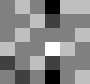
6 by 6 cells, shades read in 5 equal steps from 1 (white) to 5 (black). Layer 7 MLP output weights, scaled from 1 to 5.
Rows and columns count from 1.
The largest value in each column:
4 4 3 5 3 3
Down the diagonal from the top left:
3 3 3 1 3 2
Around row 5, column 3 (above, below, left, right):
3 3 3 4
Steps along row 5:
down down up down same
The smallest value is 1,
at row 4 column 4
